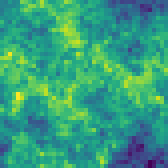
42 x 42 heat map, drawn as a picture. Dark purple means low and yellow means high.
The field is mottled with small blotches. No single row or column stands out from its neighbours. The ninth with the lowest average is the bottom right. There are no regular stripes.
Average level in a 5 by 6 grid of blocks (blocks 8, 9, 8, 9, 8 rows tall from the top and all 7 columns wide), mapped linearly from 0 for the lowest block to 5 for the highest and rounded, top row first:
345311 | 535434 | 555455 | 335333 | 343300
